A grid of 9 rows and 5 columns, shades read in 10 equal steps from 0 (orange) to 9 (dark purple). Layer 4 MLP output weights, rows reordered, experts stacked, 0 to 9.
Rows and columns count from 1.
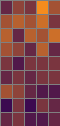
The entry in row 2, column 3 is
4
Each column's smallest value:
3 3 3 0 2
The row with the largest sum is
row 8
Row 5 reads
6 8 6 6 6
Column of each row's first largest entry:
1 5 2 3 2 1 4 1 3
